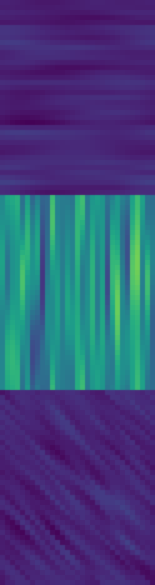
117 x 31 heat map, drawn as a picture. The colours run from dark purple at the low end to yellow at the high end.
It is made of 3 by 1 panels. Panel 1,1: very low, streaked across, faint in contrast. Panel 2,1: middling, streaked downward, strong in contrast. Panel 3,1: very low, slanting down to the right, faint in contrast.
